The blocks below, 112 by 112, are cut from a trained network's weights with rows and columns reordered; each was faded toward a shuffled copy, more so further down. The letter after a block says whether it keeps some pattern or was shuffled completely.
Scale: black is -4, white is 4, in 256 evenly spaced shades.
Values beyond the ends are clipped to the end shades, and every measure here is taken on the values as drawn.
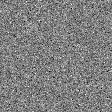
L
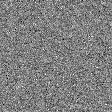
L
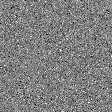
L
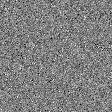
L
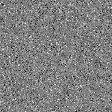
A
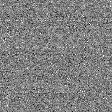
A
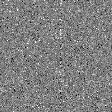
A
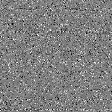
A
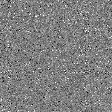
A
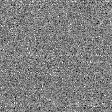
A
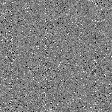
A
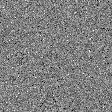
L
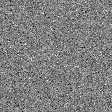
L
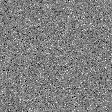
L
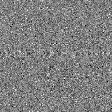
A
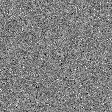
L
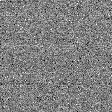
A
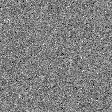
L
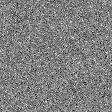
L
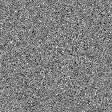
L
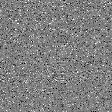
A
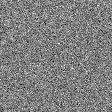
L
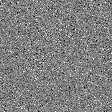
L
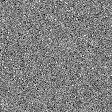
L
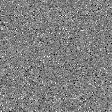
A
